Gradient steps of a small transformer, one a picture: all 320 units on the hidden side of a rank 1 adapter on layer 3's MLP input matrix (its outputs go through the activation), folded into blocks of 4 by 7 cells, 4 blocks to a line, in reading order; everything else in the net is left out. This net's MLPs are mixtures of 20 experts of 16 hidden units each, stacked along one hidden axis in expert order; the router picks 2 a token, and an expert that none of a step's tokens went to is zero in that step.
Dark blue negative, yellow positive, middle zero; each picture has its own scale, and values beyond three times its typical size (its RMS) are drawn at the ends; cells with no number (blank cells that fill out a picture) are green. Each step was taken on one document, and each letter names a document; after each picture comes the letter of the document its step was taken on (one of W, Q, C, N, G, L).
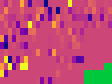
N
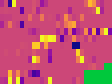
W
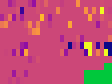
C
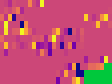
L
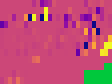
W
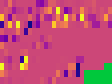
N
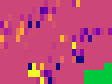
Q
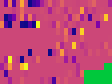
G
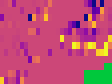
W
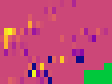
Q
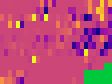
W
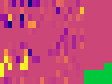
G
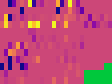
G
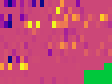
G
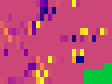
Q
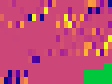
W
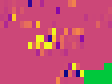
L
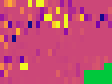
N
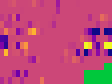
C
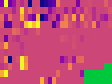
N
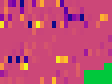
G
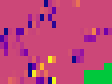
Q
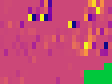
W
